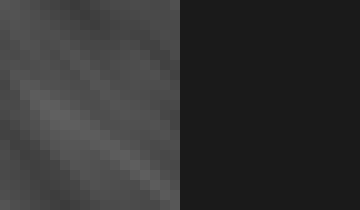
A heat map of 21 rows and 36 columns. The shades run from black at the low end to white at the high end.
It is made of 1 by 2 panels. Panel 1,1: low, slanting down to the right, faint in contrast. Panel 1,2: very low, flat.
